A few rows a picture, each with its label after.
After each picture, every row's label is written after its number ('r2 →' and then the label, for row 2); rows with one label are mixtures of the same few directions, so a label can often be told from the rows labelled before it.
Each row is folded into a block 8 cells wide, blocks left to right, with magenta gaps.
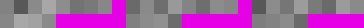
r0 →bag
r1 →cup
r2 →cup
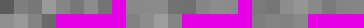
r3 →cup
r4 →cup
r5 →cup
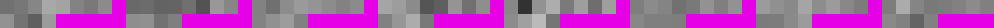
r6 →cup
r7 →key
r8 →bag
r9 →cup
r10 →bag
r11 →bag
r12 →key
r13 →bag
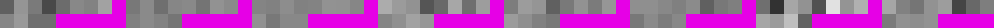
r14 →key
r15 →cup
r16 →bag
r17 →cup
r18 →key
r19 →bag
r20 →bag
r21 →bag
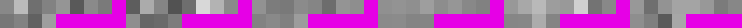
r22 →bag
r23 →bag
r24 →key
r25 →key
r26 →key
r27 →cup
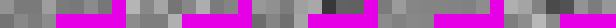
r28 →key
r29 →cup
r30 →bag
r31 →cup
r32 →cup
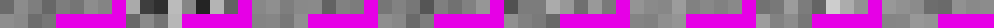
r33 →key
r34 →key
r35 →bag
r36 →key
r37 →cup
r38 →key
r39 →bag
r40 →cup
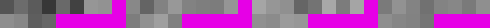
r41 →key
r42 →bag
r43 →cup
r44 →key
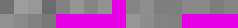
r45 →key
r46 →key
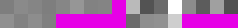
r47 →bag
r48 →key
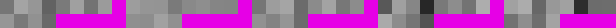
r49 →key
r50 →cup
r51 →key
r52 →key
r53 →bag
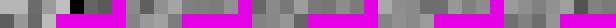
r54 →bag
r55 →bag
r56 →cup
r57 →cup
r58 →bag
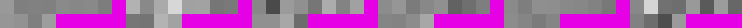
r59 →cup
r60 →key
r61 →bag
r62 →bag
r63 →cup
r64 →bag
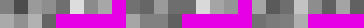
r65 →bag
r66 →bag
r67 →key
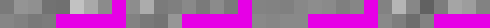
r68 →bag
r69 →bag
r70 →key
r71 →bag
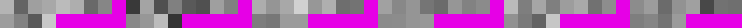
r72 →cup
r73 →cup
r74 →key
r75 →cup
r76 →cup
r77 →bag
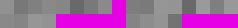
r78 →bag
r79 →bag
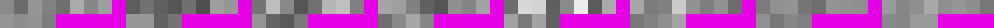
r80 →bag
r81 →key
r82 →bag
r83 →cup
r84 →key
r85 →key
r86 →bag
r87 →key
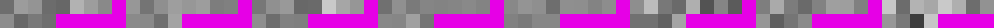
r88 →bag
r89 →cup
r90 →bag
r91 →cup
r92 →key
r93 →bag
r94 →bag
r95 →cup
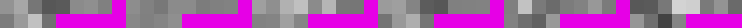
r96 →cup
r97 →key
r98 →key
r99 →cup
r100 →bag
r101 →cup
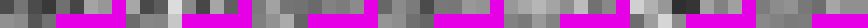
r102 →key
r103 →key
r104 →cup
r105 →key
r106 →key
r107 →cup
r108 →bag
